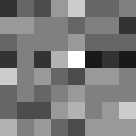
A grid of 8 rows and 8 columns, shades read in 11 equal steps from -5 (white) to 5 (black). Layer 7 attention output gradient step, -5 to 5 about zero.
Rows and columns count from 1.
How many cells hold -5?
1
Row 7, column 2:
2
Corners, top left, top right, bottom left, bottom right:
3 0 -2 -1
